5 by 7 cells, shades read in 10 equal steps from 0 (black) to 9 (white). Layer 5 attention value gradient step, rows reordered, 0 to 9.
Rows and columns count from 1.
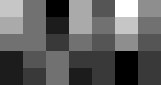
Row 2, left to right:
6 4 1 6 4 7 4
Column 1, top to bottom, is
7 6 4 1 1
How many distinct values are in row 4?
5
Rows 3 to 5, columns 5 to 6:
3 5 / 2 0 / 2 0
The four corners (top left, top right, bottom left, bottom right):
7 5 1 2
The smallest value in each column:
1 2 0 1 2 0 2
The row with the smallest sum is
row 5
